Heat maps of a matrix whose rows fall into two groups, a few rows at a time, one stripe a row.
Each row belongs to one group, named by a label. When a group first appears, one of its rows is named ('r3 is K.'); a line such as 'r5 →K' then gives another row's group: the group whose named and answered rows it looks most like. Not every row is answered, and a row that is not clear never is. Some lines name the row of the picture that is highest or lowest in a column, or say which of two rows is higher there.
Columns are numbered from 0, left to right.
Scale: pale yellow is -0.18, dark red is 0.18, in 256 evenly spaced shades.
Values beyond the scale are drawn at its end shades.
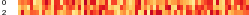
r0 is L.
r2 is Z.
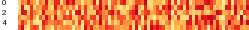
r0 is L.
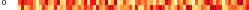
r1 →Z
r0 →L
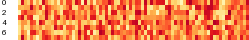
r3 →L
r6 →Z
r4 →Z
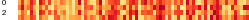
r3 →Z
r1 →Z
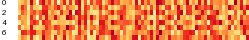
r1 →L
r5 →L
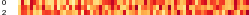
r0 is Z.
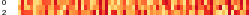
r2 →L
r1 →L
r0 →L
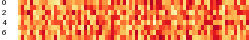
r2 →L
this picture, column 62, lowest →0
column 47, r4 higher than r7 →No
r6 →Z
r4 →L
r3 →Z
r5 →Z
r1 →Z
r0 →Z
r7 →Z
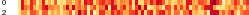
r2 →Z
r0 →Z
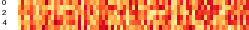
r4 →L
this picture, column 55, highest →5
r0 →L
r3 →L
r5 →Z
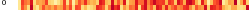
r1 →Z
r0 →Z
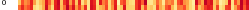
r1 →L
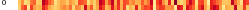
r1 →Z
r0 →Z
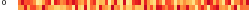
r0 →L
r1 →Z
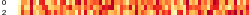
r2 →L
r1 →Z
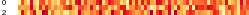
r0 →Z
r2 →Z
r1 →L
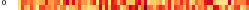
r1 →Z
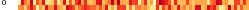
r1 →L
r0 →Z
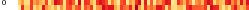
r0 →L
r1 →Z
